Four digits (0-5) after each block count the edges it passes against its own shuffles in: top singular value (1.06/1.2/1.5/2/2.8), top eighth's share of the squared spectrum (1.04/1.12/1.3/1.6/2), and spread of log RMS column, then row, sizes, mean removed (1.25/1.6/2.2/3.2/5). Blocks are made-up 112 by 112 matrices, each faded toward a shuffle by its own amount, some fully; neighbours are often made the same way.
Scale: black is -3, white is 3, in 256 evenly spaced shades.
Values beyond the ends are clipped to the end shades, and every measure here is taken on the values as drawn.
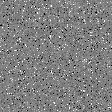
3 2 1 0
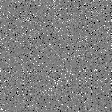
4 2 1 1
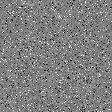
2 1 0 0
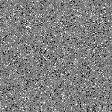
3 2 1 1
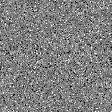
3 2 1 0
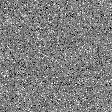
0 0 0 0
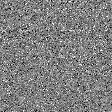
0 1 0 2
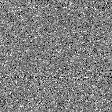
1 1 0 2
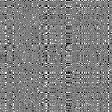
5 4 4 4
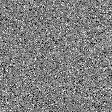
0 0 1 0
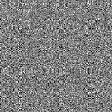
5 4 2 3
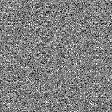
4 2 1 1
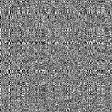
5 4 3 3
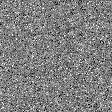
1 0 0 0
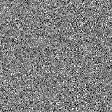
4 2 1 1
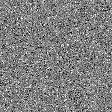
1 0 0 0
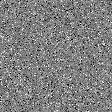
0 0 0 0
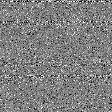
2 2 0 3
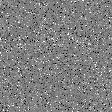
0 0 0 0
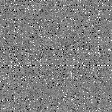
2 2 2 3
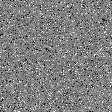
0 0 0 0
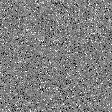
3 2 0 0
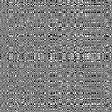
5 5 4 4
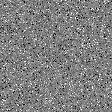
1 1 0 0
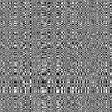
5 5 4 4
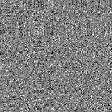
4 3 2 2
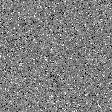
2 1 0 0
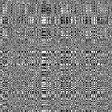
5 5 4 4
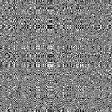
5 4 3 3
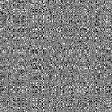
5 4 3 3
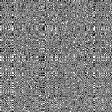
5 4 3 3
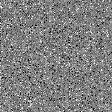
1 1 2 0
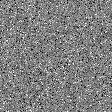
0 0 0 0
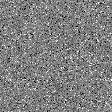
3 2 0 1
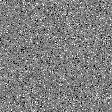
2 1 0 1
